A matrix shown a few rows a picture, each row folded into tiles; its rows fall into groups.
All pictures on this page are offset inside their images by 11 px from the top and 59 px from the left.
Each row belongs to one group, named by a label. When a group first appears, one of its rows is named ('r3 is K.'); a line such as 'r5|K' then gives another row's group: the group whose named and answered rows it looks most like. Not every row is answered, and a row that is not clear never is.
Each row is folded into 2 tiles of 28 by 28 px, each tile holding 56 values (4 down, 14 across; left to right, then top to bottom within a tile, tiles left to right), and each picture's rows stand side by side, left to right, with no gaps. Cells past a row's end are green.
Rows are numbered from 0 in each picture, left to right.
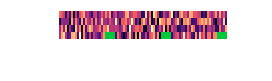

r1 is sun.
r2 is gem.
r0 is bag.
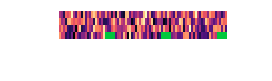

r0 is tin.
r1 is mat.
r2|sun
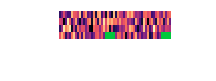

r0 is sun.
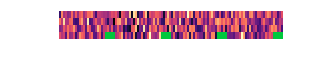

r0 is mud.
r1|tin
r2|sun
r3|sun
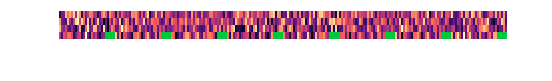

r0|tin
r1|mud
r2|sun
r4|sun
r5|mud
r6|mud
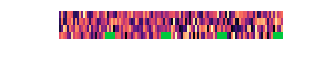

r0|bag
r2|bag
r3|gem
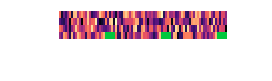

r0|gem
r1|tin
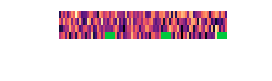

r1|gem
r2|tin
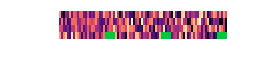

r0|gem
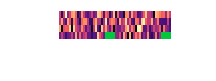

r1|mat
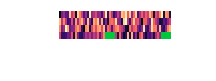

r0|tin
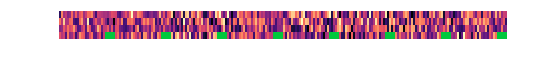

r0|mud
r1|gem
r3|gem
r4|tin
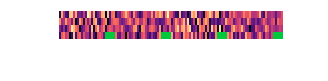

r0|mat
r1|tin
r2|bag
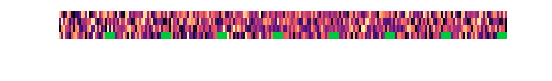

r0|bag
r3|mud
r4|mud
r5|mat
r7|mat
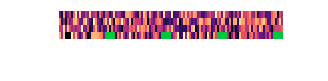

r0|sun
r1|mat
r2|gem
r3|gem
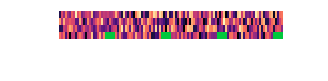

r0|mud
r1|bag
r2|tin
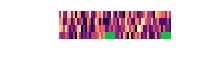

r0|tin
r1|mat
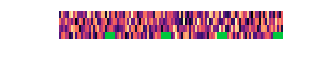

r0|mat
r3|sun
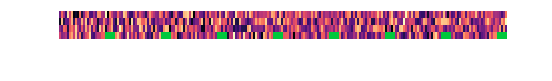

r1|bag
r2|sun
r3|gem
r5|tin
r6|sun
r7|sun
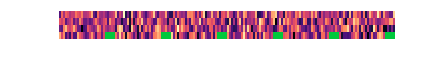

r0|mud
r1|bag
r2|mud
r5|sun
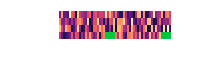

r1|bag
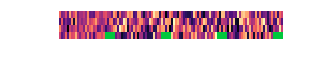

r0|gem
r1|sun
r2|bag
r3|gem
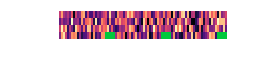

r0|bag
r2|sun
